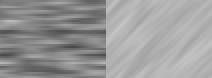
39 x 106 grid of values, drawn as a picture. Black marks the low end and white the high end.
The table splits into one row of 2 panels. Panel 1,1: middling, streaked across. Panel 1,2: high, slanting up to the right, faint in contrast.
